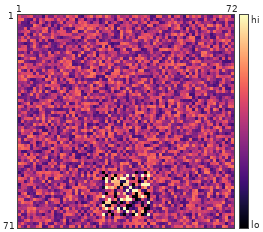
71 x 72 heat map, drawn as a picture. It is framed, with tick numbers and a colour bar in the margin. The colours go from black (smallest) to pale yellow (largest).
Overall the values sit about 50% of the way up the scale. The bottom middle is the roughest part. No regular stripes run through it. No overall slope runs across the table. The grain is fine, like static. An odd patch, rougher than its surroundings, sits in the bottom middle. No row or column stands out.
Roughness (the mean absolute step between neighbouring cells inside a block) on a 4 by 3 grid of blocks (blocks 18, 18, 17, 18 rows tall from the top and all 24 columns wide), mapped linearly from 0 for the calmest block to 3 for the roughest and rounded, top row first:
000
000
000
030
